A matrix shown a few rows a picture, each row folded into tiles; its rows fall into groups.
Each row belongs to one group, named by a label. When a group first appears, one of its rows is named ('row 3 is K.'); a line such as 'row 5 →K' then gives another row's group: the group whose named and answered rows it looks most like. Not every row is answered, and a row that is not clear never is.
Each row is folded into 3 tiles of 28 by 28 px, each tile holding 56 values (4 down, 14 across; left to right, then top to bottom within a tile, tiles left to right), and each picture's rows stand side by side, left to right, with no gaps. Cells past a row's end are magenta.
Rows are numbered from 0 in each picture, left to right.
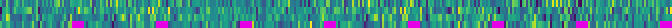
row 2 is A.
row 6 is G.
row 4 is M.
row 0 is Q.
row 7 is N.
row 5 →A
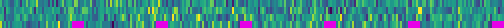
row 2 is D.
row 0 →M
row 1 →M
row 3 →A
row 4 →N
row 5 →A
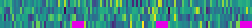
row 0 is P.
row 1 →M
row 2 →Q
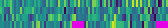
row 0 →P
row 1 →G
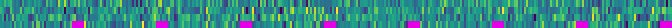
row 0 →P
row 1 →M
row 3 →A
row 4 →A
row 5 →N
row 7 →D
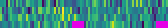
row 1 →G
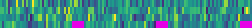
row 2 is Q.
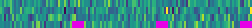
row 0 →P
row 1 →N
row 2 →N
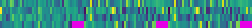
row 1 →Q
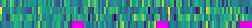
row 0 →A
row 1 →P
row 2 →A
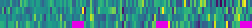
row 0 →N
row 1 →Q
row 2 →M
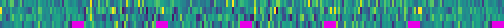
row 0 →A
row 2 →P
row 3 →N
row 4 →N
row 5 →A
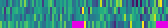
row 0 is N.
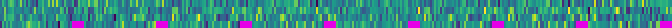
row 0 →G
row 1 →P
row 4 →N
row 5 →D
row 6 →D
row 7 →Q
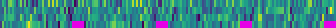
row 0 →G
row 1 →G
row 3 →Q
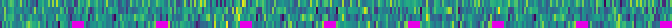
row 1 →P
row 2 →M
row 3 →P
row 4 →Q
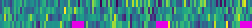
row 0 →D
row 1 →G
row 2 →M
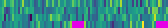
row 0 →P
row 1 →M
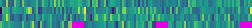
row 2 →N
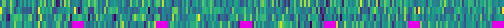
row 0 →A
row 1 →P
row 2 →D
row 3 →G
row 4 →N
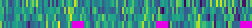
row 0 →M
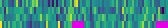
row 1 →A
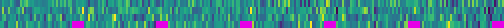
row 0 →N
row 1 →D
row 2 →N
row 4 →Q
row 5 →G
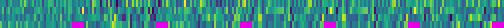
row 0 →N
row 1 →G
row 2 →M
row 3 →Q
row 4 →Q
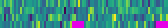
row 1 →D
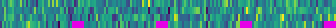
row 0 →G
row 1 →P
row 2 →Q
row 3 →D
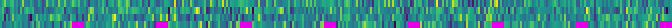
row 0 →P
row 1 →D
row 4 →G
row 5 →M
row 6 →N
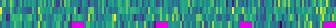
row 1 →D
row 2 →D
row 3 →M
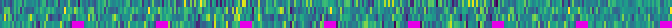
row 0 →D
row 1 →D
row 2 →M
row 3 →Q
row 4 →G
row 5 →G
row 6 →D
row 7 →N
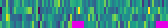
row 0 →Q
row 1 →D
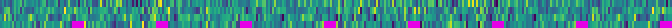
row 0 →D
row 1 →M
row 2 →A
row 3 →P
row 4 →N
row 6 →P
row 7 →D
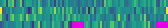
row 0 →A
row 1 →N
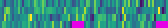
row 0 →D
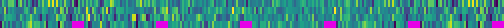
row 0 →G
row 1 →N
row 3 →N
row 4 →G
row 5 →G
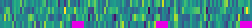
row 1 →P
